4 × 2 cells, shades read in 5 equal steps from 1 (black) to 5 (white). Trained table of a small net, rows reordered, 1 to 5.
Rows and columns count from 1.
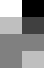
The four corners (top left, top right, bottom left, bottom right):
5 1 3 4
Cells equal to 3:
3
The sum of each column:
15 10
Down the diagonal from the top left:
5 2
